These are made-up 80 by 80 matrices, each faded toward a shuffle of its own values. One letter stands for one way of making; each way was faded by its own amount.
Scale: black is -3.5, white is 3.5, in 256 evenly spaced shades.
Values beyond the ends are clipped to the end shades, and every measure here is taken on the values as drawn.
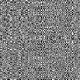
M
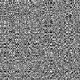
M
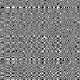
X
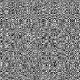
M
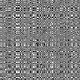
X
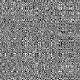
M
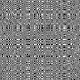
X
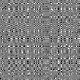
X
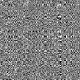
M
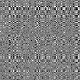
X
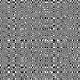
X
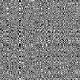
M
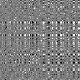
X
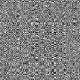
M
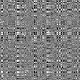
X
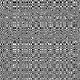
X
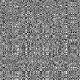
M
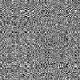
M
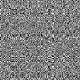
M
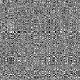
M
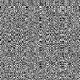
M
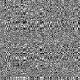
M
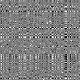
X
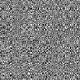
M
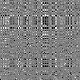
X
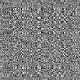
M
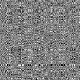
M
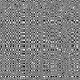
X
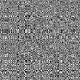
M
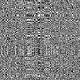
M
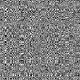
M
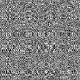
M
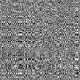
M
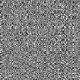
M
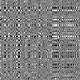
X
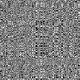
M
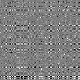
X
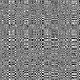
X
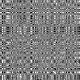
X
